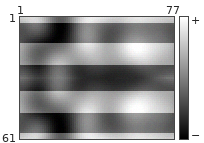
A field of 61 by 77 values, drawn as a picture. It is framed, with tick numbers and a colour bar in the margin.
Lone odd cells: none. Average level on the scale: 50%. Mirror symmetry: top to bottom. Stripes: horizontal, repeating 3 times.
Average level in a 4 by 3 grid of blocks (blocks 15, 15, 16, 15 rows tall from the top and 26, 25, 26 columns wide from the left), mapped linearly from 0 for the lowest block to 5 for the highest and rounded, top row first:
0 4 5
2 3 5
2 3 5
0 4 5
